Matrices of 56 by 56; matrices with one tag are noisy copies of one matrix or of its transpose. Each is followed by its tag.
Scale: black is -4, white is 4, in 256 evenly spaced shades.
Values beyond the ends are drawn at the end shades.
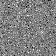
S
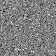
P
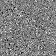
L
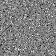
P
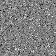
P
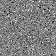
L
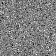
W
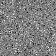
W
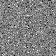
S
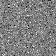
S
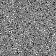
W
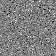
L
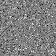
P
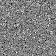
P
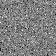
S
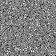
P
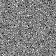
S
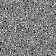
S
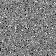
S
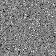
P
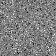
W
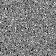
S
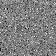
S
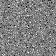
S
